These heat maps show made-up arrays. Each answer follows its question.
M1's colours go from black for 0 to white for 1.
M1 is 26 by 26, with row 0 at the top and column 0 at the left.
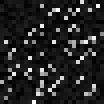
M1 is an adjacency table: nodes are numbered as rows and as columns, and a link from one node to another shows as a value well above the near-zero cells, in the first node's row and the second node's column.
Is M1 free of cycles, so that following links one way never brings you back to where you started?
no
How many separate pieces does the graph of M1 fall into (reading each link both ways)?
2
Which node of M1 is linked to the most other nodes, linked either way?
node 10
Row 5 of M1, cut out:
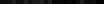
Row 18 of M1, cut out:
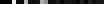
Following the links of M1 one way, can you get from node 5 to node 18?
no
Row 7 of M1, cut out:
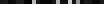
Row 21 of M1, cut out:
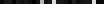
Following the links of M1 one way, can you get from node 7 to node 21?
yes
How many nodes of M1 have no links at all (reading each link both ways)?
1
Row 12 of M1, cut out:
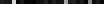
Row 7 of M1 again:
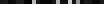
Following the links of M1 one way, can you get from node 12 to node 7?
yes
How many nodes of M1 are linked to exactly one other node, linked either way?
6
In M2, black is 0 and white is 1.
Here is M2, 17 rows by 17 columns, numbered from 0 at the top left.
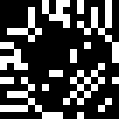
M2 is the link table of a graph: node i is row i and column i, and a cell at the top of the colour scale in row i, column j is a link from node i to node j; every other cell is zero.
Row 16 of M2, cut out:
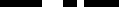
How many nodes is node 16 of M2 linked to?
4
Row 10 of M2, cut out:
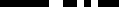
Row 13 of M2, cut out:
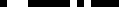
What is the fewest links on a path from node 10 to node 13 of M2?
1
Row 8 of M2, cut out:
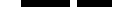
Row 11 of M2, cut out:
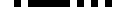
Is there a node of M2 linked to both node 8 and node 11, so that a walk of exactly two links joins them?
yes
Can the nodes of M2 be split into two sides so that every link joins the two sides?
yes
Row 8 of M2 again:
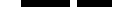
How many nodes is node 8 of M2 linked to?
5
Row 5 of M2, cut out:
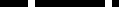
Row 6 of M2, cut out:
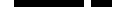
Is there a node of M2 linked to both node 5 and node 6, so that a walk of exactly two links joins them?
no
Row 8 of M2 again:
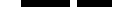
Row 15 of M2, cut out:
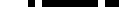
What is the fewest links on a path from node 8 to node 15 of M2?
2
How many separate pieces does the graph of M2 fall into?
1
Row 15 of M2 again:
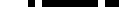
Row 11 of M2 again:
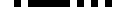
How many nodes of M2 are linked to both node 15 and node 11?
4
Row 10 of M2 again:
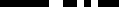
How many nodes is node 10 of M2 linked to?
4
